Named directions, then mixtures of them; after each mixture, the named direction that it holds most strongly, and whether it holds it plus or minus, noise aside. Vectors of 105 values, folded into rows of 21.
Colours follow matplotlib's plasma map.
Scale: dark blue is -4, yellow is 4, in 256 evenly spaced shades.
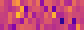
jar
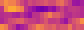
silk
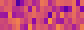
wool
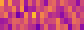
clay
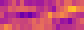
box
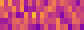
clay, plus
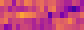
box, minus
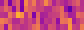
clay, minus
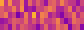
clay, plus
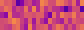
wool, plus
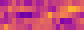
box, plus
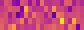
jar, minus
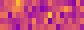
wool, minus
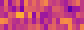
clay, minus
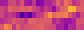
box, plus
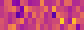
jar, minus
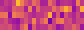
wool, minus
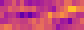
box, plus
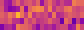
jar, plus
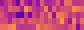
jar, minus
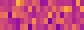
wool, minus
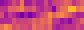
box, plus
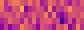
jar, plus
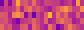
wool, minus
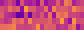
jar, minus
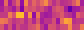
clay, minus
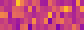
wool, minus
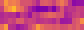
silk, plus
